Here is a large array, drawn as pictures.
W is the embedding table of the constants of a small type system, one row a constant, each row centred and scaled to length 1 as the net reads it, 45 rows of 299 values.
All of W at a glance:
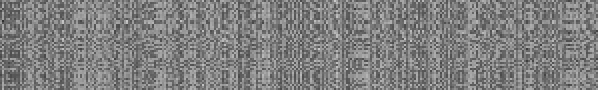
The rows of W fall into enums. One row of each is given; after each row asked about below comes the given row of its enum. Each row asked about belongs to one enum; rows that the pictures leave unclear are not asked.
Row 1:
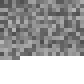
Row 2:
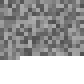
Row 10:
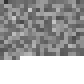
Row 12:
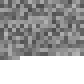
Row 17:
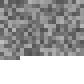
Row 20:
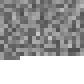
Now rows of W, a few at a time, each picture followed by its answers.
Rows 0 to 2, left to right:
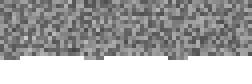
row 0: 20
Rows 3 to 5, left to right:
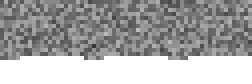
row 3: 2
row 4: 10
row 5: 1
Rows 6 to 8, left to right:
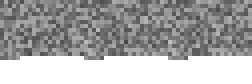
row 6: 2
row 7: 17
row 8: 17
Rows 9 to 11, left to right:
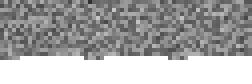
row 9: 12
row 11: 10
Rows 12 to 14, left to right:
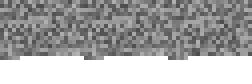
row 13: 12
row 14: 2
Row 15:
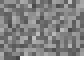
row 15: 20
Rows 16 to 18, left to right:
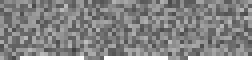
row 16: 20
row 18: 1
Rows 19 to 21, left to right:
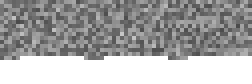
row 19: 10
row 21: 12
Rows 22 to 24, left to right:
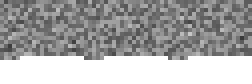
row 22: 10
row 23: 2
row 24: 10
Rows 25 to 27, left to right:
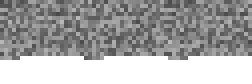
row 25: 1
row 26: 2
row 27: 1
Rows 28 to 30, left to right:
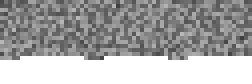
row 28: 1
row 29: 20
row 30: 10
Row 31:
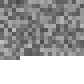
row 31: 17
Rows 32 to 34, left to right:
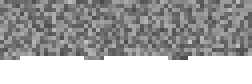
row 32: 10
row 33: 17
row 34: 20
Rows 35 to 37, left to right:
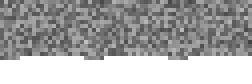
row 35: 2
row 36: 17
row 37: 1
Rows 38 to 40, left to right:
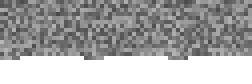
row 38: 1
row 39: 12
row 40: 17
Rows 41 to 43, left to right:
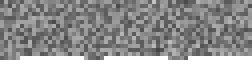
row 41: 2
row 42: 20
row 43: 17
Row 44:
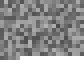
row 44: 2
